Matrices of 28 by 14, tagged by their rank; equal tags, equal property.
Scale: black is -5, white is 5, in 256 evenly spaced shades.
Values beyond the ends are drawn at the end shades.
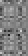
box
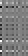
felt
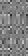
box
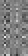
box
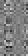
box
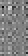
box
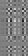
felt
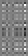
felt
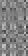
box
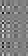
felt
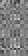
box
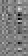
box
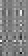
box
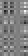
felt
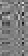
box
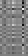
felt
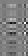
felt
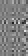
box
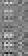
box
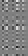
felt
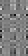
box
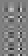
felt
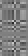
felt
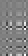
felt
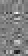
box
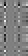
felt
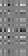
felt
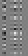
felt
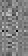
box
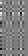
felt
